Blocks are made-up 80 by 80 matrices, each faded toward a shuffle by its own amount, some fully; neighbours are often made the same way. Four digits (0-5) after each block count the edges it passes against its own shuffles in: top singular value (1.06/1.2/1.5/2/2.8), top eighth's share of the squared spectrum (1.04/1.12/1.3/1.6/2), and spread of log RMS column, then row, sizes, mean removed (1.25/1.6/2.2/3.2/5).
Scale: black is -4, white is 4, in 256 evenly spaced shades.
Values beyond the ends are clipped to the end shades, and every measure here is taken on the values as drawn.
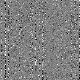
3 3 3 0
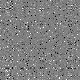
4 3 1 1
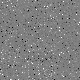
2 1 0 0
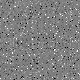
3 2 0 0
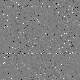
3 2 0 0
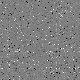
3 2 1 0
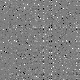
4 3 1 1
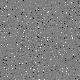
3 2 1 1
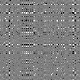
5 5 3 3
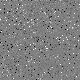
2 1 0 0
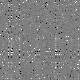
4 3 1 1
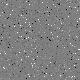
0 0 0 0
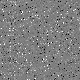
2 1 0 0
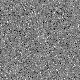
1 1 0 0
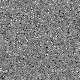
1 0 0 0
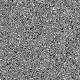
1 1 0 0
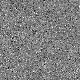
1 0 0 0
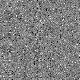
3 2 1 0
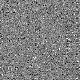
3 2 1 1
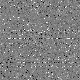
2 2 0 2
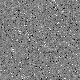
0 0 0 0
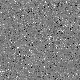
0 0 0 0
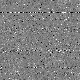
3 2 0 2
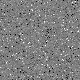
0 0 0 0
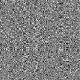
4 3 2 2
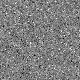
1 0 0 0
